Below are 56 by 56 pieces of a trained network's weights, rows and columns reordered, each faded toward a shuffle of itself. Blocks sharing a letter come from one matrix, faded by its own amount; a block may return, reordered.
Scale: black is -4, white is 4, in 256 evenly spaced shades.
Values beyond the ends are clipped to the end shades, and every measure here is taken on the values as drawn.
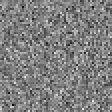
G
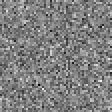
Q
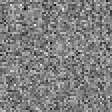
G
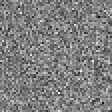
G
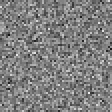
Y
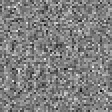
Q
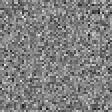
Q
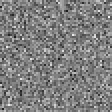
Y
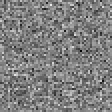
Q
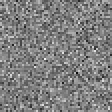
Y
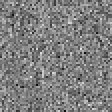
G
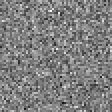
Y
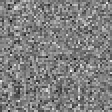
Q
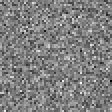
Y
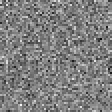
Q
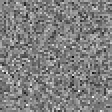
Q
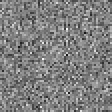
Q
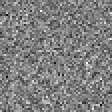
G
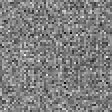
Q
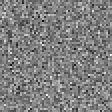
Y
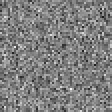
Q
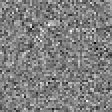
G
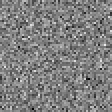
G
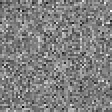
Q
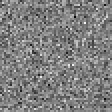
G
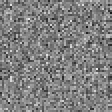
Q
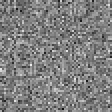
Q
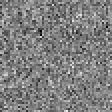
Q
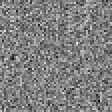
G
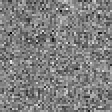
Q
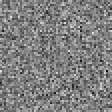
Q
